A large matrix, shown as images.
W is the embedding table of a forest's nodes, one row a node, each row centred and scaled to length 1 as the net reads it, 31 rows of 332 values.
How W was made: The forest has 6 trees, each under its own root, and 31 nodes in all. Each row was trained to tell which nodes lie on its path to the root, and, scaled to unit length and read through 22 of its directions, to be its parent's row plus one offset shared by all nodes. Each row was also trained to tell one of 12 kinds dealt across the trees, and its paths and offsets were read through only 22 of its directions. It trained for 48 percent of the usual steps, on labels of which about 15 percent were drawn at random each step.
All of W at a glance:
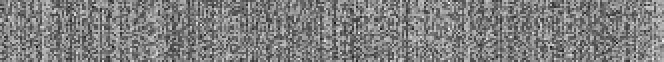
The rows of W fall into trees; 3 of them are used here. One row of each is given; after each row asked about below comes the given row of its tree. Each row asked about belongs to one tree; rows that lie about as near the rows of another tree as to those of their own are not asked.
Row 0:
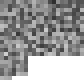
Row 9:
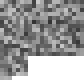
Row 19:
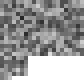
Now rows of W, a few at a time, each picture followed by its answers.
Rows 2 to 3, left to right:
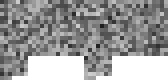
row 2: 0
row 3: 19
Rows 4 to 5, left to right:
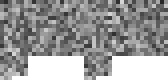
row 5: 19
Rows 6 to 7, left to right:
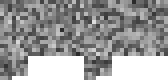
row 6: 0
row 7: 0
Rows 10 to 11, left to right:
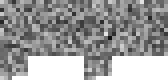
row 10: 9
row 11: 19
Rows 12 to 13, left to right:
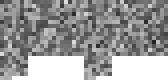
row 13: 19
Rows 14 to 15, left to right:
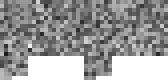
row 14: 19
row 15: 0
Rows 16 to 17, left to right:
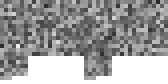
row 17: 9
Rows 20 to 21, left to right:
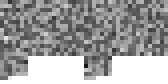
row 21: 19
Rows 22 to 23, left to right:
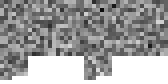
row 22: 0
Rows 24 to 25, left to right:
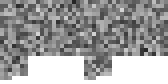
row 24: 9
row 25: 9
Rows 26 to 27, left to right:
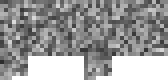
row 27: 9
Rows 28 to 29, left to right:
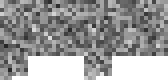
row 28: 9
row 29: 19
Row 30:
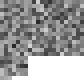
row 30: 19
